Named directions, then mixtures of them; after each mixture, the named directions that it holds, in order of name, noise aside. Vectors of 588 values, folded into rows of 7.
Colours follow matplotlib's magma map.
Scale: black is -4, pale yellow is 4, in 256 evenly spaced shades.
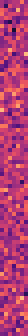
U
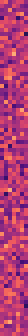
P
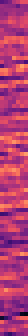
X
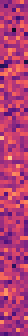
P, U, X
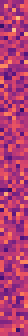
P, U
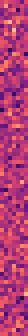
U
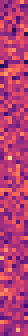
P, U, X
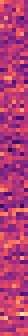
P, U, X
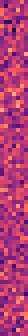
U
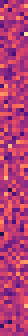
P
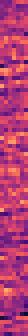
P, X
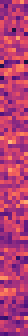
P, U, X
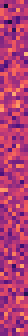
U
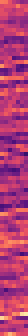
X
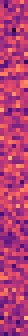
U, X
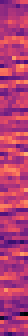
X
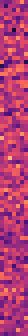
P, U, X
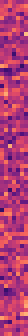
P, X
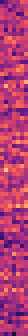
P, U, X
